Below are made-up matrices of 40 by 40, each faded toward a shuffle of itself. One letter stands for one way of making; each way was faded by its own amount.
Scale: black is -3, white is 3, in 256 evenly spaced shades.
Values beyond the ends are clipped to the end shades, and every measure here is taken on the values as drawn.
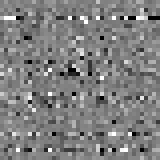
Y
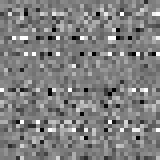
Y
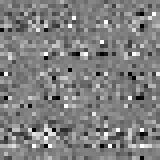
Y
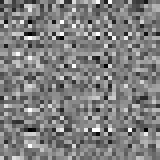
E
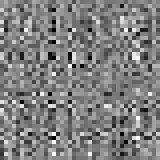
E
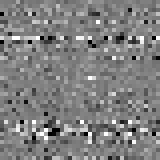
Y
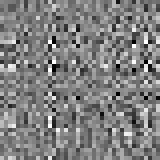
E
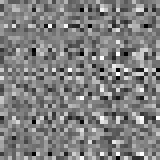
E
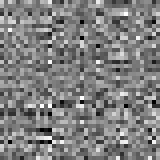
E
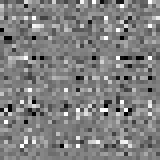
Y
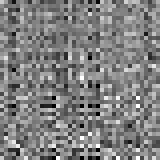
E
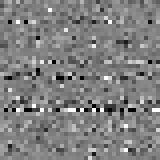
Y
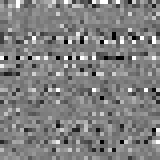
Y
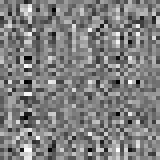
E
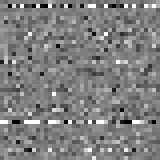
Y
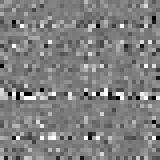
Y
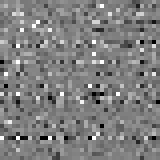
Y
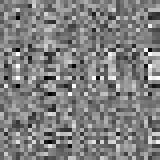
E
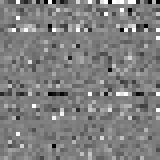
Y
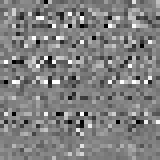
Y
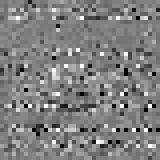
Y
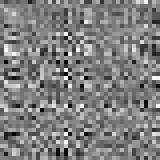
E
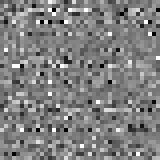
Y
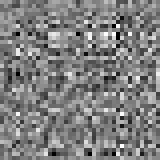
E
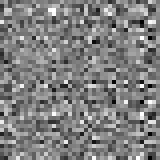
E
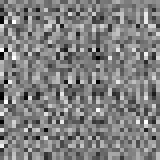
E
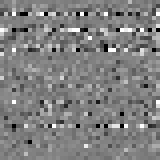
Y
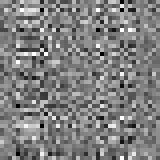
E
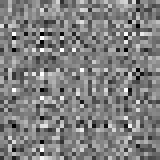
E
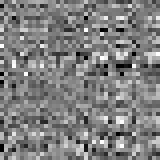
E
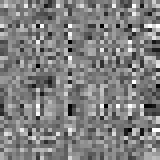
E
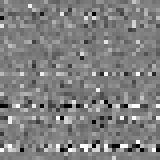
Y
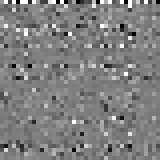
Y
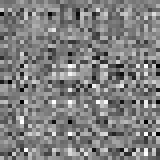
E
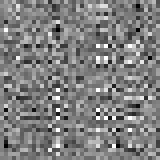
E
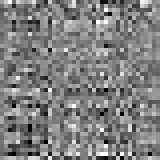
E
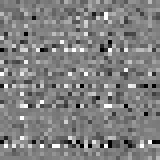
Y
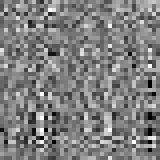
E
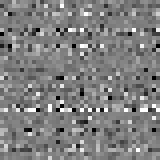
Y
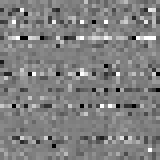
Y
